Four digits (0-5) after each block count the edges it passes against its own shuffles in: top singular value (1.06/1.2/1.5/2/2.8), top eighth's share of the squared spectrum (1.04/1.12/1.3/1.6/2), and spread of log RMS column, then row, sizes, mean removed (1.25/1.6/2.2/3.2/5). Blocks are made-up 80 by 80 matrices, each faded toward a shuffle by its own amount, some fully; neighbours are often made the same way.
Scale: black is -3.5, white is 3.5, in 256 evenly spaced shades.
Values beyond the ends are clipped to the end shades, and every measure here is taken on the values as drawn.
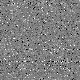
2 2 0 1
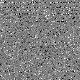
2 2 0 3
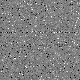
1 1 0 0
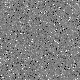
0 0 0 0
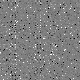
3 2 1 1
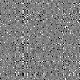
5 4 2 2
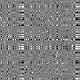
5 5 3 3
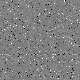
2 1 0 0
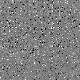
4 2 1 1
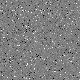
2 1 0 0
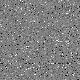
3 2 0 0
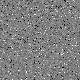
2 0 0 0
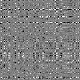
5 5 3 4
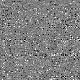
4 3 1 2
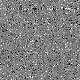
3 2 0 1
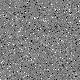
0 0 0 0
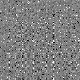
4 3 2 1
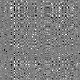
5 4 3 3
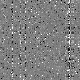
4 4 2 1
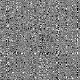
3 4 3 2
